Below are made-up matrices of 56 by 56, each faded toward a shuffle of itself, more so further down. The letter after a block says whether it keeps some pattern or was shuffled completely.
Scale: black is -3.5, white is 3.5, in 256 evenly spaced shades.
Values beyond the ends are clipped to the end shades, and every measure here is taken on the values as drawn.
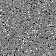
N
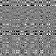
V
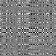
V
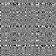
V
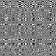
V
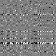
V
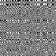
V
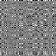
V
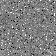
N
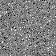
N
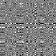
V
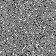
N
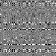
V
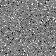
N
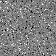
N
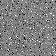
N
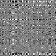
V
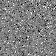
N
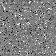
N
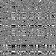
V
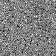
N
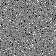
N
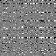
V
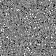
N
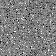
N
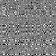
V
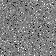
N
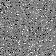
N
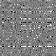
V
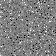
N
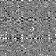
V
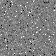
N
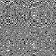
V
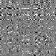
V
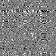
V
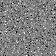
N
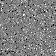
N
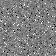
N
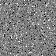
N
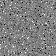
N
